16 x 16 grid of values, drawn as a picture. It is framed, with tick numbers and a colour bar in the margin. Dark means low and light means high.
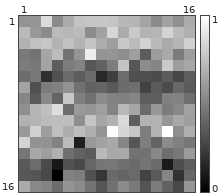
No row or column stands out. The values follow a bell shape. Stripes running across repeat 2 times from top to bottom.
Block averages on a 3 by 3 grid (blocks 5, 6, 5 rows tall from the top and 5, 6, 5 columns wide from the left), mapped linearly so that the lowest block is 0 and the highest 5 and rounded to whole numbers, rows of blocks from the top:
4 5 5 / 3 3 2 / 1 1 0
